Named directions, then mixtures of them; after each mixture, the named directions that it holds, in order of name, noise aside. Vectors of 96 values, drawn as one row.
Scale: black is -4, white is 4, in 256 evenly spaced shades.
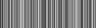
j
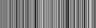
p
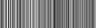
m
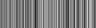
p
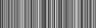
j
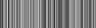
j, m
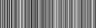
j, m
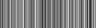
j, p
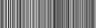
m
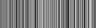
p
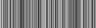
j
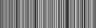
j, p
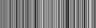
p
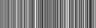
p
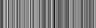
j, m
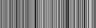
p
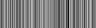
m, p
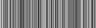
j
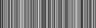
j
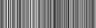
m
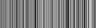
p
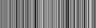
p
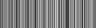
j, p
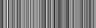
j, m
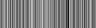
m, p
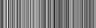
j, m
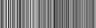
m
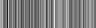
j, m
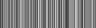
j, p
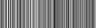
m
